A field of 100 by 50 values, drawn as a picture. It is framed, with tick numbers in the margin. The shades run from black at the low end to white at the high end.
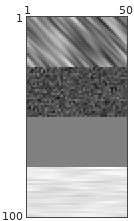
It is made of 4 by 1 panels. Panel 1,1: middling, slanting down to the right, strong in contrast. Panel 2,1: low, fine-grained. Panel 3,1: middling, flat. Panel 4,1: very high, streaked across, faint in contrast.
